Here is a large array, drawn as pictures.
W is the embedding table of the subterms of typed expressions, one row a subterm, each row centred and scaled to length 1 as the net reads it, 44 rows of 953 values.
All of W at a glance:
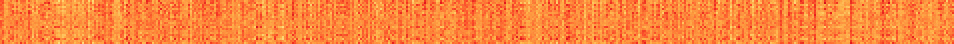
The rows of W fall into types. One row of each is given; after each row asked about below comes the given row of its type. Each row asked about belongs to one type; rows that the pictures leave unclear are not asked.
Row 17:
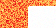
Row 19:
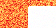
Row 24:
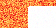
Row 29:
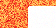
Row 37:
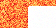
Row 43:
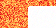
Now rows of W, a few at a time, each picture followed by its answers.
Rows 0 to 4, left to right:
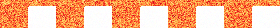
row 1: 43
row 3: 24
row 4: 37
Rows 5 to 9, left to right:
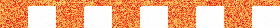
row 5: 17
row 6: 37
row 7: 29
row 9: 17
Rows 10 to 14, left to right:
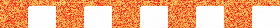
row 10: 29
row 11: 37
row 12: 19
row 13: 43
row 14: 37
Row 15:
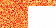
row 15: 17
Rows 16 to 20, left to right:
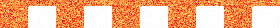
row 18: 24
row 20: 24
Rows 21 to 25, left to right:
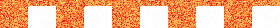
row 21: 43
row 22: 29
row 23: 43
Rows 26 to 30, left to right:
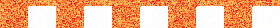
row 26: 17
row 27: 17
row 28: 24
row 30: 19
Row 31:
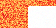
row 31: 37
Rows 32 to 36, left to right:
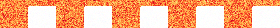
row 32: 37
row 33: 19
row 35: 29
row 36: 29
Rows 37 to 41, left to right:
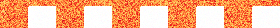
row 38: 17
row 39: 17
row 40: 19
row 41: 37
